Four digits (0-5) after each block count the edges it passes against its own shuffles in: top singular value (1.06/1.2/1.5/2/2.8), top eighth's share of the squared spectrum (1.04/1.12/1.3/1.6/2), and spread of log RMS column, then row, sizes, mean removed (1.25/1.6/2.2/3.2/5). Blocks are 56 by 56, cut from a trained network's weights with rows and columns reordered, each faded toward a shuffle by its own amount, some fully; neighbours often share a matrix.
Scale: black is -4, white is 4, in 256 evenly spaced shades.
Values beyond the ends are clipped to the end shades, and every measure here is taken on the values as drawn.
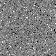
0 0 0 0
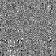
3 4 2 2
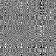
4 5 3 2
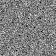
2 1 0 0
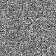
2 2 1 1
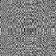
4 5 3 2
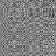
4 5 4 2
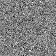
0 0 0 0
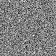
1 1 0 0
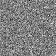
1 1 0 0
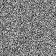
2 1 0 0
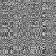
4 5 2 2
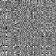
4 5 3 2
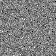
0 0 0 0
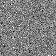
0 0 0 0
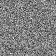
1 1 0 0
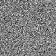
3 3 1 0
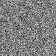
3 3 0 0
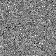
2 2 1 0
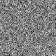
3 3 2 1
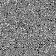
2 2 0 0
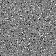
0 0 0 0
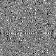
3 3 1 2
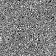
2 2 0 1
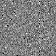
3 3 2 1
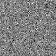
3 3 1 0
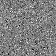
0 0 0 0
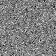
1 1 0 0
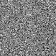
2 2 0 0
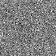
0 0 0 0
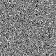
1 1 0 0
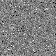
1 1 0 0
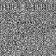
4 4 2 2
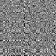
4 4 2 3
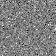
2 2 0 0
